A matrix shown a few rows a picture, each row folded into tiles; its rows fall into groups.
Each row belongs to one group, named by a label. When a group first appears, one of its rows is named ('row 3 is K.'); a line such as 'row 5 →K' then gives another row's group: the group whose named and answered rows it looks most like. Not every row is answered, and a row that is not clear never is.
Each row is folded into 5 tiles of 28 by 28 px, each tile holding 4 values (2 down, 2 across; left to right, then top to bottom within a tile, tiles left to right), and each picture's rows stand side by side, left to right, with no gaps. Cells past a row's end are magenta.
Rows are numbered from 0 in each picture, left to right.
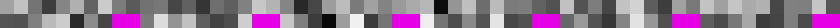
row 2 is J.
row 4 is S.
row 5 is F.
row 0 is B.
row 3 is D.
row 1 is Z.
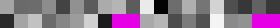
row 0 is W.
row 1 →D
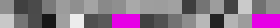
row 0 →J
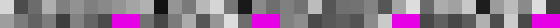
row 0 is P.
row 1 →S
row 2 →Z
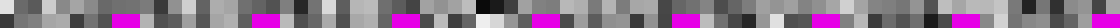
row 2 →D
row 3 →W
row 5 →J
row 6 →P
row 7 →Z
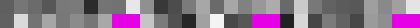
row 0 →Z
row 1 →J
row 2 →Z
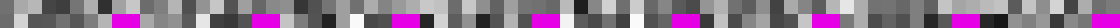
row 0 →Z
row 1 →B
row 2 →J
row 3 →F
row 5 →Z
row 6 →P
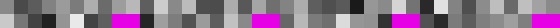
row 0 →J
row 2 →W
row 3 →B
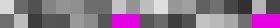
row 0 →P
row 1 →W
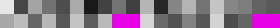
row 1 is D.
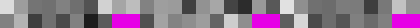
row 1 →S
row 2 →P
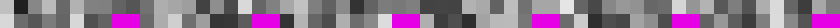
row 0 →D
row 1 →B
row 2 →Z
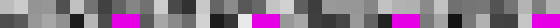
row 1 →Z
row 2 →P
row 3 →Z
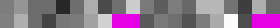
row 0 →Z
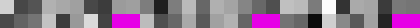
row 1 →D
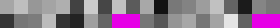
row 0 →F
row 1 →S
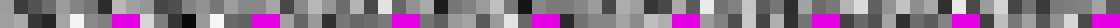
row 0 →J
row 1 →J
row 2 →B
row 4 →S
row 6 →F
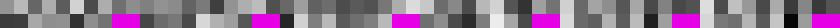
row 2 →Z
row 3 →S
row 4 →D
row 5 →D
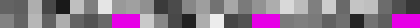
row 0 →B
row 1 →J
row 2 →F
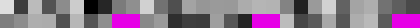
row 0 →S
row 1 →P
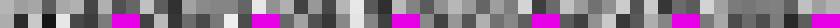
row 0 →B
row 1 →P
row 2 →S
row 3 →B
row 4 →F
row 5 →P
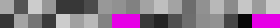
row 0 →W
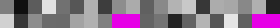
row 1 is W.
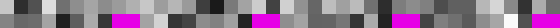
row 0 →P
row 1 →W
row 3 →S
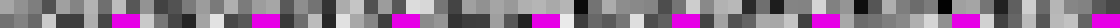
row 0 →F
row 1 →J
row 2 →B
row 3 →P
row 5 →W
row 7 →D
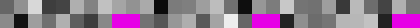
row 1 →S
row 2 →W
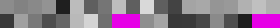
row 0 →W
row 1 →P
